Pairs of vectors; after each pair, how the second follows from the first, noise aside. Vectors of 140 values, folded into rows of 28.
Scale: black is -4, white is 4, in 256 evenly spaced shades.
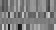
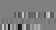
partly zeroed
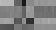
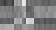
negated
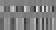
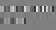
partly zeroed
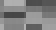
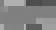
partly zeroed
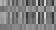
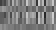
negated
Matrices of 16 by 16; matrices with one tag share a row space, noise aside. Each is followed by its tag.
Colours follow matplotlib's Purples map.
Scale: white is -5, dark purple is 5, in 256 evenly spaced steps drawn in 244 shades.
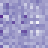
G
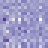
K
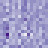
K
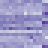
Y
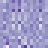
K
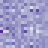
G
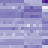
Y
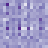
K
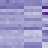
Y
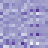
G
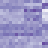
Y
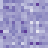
G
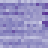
Y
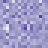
K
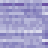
Y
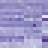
Y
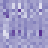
K
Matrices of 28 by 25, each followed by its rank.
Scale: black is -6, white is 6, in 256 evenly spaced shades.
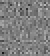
five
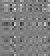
two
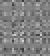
two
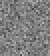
full rank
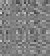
three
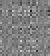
three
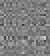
three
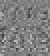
five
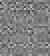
five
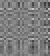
two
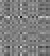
two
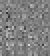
five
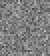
full rank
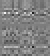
three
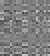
two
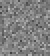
full rank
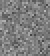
full rank
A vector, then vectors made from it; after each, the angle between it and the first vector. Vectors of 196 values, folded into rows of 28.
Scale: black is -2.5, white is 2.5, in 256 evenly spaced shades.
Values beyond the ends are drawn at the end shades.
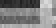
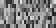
orthogonal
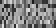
orthogonal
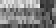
nearly opposite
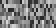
orthogonal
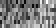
partly aligned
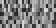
orthogonal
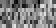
partly aligned
